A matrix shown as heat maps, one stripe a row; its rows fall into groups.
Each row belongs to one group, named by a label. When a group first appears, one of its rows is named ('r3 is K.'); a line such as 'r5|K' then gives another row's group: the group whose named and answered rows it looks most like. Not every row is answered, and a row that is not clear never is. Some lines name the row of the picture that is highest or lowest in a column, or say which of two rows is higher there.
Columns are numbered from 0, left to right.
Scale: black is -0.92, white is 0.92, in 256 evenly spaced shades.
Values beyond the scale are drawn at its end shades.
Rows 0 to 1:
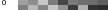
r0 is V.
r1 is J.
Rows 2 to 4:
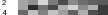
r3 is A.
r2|V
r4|J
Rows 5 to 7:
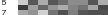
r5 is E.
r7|V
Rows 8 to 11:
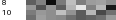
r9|A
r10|J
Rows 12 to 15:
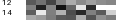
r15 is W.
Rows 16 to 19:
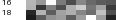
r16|V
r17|A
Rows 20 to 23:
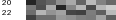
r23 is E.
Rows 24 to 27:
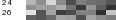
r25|J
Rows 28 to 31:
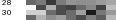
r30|W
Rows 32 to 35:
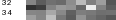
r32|A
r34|V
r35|V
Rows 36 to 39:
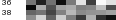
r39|J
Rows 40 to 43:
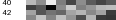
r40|V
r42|A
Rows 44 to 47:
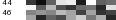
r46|J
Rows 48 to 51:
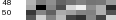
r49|A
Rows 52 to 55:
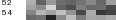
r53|V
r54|J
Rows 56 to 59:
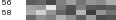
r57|V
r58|W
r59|J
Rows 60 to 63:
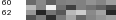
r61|V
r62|A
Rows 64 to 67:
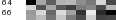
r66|J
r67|J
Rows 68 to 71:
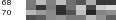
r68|J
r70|W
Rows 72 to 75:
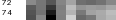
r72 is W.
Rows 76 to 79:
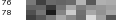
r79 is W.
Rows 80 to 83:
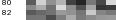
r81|J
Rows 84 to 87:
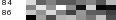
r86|V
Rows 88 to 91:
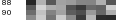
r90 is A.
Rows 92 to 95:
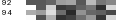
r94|V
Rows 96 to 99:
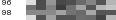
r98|J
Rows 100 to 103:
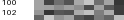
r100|A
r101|J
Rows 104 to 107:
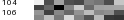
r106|A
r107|J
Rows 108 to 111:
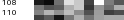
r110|J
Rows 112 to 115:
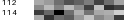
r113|J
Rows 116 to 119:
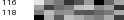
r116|W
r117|A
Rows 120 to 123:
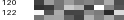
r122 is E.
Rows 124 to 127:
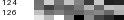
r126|E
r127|V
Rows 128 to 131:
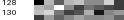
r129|V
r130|W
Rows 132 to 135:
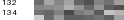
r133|J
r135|E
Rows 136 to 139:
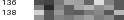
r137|A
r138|E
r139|A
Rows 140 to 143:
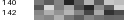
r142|J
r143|V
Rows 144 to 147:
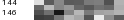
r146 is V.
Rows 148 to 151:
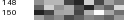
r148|W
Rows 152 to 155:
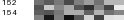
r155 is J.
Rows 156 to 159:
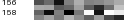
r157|W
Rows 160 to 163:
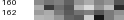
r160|A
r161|A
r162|W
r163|W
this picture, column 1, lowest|161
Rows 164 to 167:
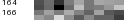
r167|V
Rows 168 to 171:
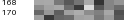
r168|W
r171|A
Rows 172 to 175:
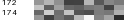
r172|W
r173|E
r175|A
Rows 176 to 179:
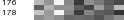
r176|V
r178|V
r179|W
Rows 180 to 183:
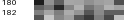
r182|J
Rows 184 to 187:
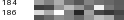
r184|V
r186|V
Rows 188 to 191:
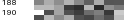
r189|W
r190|E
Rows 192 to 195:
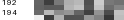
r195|E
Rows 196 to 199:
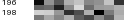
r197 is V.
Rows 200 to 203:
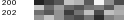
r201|E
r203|W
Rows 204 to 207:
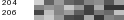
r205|J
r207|W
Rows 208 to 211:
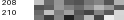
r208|E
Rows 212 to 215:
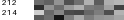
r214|E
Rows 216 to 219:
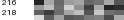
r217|J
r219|E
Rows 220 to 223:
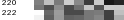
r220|J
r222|E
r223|E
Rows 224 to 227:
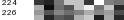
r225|A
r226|A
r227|A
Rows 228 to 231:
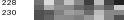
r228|J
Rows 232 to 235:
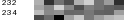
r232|A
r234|E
